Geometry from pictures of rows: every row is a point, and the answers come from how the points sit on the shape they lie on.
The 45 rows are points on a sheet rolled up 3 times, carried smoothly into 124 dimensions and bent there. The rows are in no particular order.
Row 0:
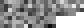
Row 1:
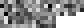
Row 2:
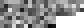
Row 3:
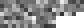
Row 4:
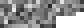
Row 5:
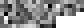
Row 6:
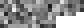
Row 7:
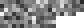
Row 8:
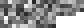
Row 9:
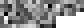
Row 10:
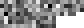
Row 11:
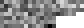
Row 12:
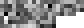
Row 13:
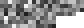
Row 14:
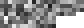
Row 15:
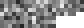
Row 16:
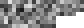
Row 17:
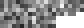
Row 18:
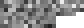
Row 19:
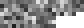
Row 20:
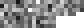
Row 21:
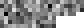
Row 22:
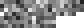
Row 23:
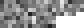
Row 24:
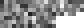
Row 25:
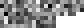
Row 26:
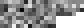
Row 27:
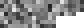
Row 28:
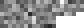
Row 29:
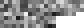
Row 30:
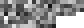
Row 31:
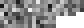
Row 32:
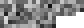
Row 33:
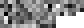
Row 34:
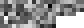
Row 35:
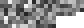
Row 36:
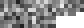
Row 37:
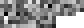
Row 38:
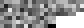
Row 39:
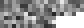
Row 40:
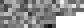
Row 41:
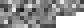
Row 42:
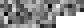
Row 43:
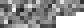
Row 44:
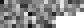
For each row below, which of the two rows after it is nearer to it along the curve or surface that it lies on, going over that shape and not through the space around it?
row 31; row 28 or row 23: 23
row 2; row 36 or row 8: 8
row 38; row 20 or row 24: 24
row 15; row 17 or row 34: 17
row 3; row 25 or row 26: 26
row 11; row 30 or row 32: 32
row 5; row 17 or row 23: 17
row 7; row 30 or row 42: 42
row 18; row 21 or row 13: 21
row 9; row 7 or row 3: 7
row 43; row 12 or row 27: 27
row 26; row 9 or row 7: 9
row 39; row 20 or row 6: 20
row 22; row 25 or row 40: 25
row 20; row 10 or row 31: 31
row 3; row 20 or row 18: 18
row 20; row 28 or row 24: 24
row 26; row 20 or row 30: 30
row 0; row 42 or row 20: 42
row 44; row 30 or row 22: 22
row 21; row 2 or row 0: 0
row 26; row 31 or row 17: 17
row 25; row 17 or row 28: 17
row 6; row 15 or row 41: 41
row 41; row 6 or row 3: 6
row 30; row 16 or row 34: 34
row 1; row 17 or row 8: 8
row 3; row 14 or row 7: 7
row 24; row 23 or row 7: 7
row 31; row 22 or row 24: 22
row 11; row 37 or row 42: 42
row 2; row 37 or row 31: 37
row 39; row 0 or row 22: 22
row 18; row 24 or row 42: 42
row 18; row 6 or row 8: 6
